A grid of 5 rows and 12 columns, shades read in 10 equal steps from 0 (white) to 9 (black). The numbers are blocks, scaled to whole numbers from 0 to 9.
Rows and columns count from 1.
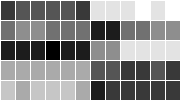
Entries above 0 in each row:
10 12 12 12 12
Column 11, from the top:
1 4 1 6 7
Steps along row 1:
down same same same up down same same down up down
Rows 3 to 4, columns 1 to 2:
8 8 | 3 3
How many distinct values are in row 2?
3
